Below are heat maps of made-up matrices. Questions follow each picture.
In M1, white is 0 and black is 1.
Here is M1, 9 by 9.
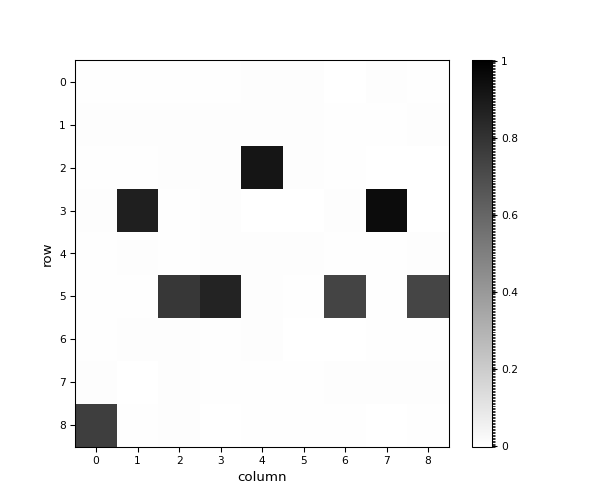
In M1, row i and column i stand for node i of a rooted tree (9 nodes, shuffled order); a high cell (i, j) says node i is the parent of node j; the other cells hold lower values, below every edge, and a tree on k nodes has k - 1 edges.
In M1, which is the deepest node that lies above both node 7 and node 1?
3
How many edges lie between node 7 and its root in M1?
2
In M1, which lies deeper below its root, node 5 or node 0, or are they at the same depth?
node 0
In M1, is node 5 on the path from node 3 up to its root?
yes
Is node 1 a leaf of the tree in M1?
yes
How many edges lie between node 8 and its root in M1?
1
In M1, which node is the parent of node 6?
5
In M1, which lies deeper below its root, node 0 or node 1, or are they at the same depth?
the same depth
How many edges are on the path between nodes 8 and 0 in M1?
1
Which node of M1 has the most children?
5
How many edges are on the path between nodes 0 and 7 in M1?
4
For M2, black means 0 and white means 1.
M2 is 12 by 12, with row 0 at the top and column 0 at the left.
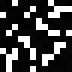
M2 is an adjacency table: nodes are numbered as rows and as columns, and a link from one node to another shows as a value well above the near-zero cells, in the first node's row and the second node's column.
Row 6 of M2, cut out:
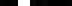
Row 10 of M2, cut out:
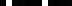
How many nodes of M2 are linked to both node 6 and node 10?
0
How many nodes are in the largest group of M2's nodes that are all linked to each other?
3
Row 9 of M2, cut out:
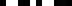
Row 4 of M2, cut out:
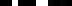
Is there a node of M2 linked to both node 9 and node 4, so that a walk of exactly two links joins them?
yes
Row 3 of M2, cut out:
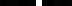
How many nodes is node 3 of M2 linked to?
1
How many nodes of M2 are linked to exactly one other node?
1
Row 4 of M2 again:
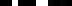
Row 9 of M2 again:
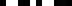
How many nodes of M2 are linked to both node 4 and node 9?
2
